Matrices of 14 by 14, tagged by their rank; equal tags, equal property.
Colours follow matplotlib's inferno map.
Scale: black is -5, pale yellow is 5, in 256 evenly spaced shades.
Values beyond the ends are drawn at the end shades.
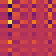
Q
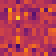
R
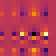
Q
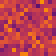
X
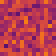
X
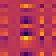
Q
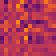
R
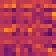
R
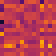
R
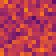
X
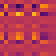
Q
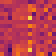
R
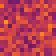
X
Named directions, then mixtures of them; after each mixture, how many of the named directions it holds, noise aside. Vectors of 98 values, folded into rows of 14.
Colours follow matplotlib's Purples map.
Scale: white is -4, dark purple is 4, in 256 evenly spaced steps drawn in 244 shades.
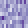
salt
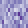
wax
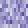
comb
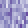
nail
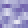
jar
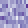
two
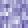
two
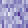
two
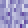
two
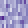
one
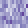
one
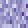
one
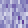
one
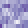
one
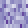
two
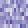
one
